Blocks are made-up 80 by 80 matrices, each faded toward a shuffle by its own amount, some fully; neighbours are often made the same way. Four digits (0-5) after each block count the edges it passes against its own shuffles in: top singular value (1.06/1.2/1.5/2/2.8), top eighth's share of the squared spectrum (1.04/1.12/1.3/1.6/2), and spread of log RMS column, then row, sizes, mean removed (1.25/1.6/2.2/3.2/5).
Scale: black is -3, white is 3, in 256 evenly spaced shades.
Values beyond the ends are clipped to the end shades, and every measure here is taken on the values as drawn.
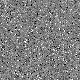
2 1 0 0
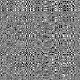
5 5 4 3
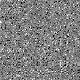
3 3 1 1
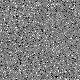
0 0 0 0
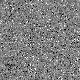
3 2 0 0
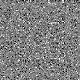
3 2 1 1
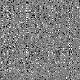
4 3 2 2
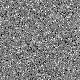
1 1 0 0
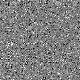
3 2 1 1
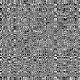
5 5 3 3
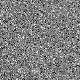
3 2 1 1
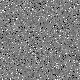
0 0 0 0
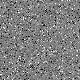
0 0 0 0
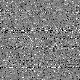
2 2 0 3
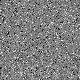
0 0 0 0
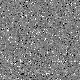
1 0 0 1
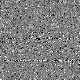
1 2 0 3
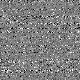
1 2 0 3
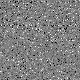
1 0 0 1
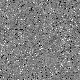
0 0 0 0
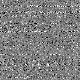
1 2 0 3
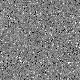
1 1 0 1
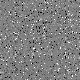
3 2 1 1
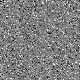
3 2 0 0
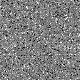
2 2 0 0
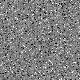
2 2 0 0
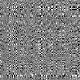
5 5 3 3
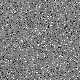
0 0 0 0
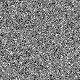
2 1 0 0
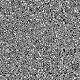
3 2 1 1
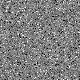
1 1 0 0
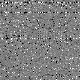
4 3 0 2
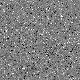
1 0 0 0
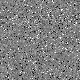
2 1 0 0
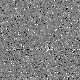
2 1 0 0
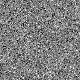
0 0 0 0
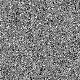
0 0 1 0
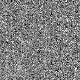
0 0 2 0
